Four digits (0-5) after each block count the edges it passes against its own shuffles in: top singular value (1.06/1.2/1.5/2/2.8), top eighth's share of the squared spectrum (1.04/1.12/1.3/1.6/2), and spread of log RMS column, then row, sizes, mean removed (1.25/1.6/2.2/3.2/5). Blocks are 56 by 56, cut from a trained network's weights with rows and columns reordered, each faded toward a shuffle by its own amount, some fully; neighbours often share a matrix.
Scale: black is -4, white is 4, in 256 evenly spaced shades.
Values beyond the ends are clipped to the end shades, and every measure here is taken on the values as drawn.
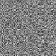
4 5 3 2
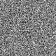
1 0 0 0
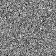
1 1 0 0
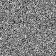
0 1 0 0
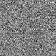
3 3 1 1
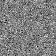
2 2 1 1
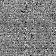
2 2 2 0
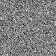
0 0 0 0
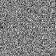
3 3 1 1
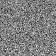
0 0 0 0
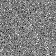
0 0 0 0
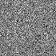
2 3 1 1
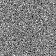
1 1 0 0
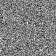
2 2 0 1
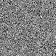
0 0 0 0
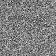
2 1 0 0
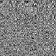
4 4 2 2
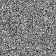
0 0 0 0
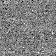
0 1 0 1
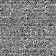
2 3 2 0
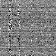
3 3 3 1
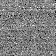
2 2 0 0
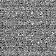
2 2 2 0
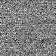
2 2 1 0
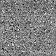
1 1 1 0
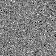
0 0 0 0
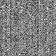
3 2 1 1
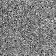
1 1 0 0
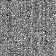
2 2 0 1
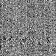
2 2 0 2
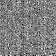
2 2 0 2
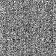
2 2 0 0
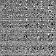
3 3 3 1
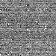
3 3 2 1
